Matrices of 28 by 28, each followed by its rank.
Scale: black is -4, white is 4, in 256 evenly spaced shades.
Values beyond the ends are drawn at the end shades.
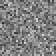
full rank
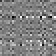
three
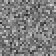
full rank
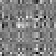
three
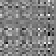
three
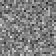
full rank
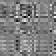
three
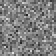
full rank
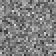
full rank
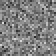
full rank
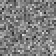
full rank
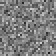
full rank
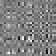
three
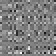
three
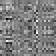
three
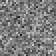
full rank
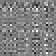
three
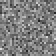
full rank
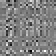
three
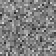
full rank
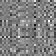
three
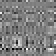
three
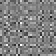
three
